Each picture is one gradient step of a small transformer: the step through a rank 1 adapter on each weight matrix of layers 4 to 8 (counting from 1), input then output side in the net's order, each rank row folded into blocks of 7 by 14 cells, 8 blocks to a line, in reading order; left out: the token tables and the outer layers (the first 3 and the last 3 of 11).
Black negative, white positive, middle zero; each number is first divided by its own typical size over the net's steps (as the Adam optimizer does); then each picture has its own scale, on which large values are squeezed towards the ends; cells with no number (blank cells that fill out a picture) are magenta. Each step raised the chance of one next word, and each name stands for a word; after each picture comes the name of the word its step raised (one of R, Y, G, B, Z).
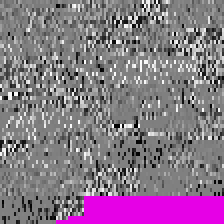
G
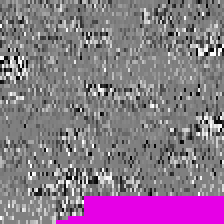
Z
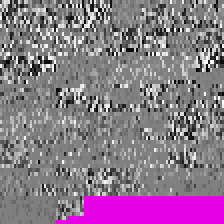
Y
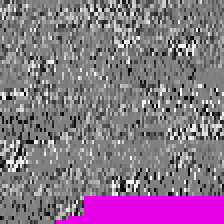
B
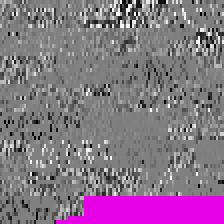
B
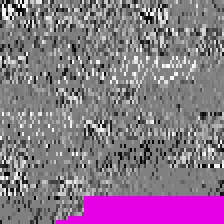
G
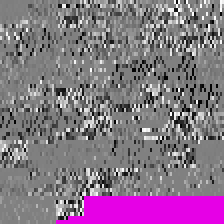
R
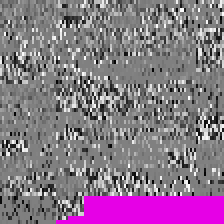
Y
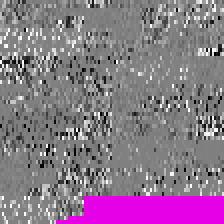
Z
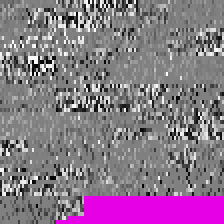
Y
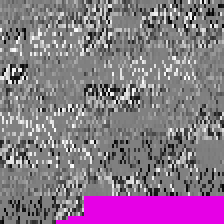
G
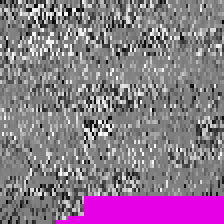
Y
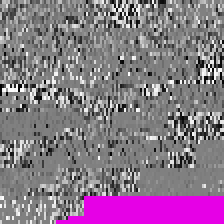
R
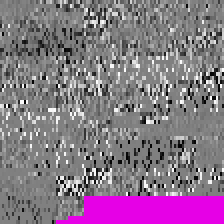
G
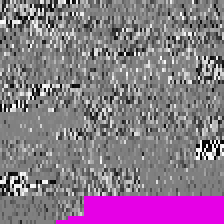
Y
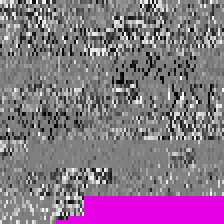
R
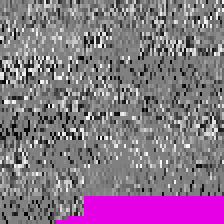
B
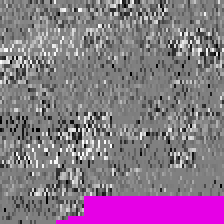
B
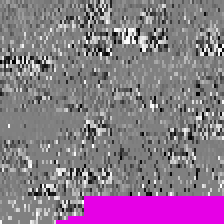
Z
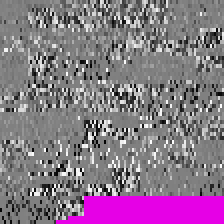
Y
